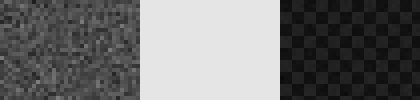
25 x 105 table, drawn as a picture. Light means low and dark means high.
The table splits into one row of 3 panels. Panel 1,1: high, fine-grained. Panel 1,2: very low, flat. Panel 1,3: very high, checkered, faint in contrast.
